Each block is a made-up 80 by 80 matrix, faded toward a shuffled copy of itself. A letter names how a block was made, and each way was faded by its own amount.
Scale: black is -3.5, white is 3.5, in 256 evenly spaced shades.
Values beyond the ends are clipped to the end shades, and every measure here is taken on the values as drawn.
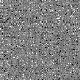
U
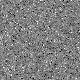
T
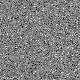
T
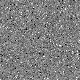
T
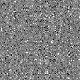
U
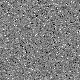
T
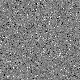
T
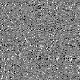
U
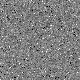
T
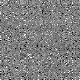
U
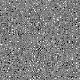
U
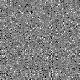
U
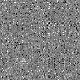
U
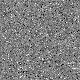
T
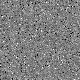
T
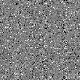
U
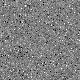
T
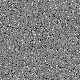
T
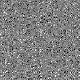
U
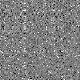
U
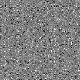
U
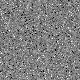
T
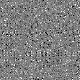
U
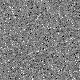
T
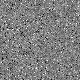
T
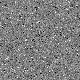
T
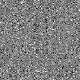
U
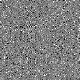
U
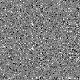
U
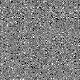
U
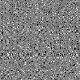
U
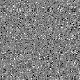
U
